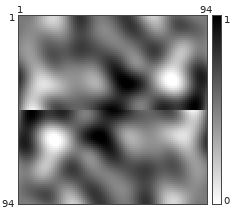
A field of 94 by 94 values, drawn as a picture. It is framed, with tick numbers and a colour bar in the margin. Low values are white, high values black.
The values follow a bell shape. The ninth with the highest average is the centre. There are no lone odd cells. There is no overall slope. It looks the same turned upside down.
